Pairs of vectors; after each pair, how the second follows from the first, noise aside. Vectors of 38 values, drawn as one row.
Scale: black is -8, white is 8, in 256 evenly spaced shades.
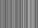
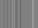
partly zeroed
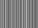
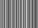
scaled up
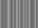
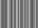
scaled up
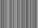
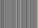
partly zeroed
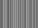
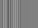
partly zeroed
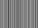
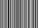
scaled up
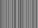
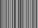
scaled up
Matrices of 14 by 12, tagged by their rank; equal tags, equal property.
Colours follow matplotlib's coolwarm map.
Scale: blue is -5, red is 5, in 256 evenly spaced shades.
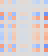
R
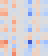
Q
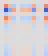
R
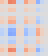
R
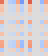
R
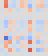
Q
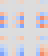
R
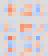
Q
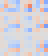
Q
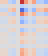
R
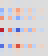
R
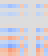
R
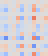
Q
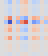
R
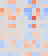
Q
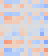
Q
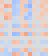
Q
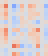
Q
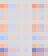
R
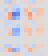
Q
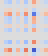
R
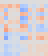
Q
